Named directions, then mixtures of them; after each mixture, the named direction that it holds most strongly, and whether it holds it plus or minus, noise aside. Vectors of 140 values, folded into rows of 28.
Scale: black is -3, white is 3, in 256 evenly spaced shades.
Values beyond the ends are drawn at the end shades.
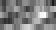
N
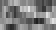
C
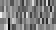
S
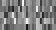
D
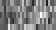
S, minus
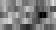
N, minus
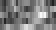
N, plus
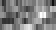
N, plus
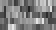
C, minus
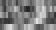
N, plus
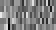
S, plus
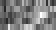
N, plus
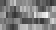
C, plus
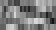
C, minus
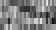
C, minus
